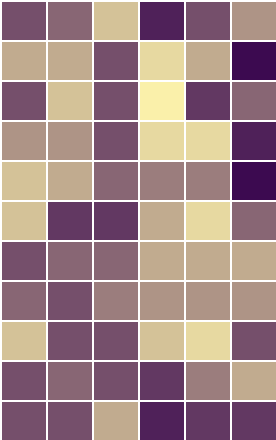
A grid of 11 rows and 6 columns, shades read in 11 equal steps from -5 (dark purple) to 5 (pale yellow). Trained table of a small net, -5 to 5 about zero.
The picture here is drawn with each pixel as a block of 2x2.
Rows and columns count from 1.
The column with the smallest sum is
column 6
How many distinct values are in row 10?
5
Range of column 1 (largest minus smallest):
5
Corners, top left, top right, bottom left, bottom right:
-2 1 -2 -3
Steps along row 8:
down up up same same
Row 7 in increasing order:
-2 -1 -1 2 2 2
